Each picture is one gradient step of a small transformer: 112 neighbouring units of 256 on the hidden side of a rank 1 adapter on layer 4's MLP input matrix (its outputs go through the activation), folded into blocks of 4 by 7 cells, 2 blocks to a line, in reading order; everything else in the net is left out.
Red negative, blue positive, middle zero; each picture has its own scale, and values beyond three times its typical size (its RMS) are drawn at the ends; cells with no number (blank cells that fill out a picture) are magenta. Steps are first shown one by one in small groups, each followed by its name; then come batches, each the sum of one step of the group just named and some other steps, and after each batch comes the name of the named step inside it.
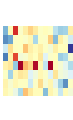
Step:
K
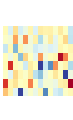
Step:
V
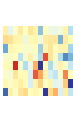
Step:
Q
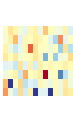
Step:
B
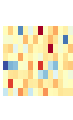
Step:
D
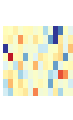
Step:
D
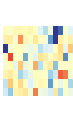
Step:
Q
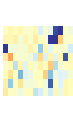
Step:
B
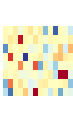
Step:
V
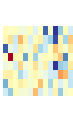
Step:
D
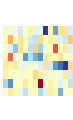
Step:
Q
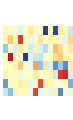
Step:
Q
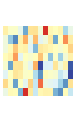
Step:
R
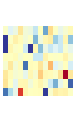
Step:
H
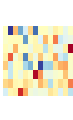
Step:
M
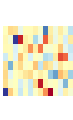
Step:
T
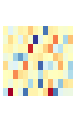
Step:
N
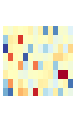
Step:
H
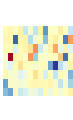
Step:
T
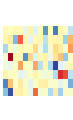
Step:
T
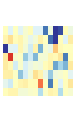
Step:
M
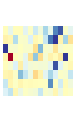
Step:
M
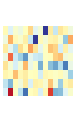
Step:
N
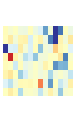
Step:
R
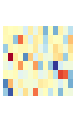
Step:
R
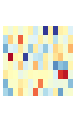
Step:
H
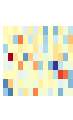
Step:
R
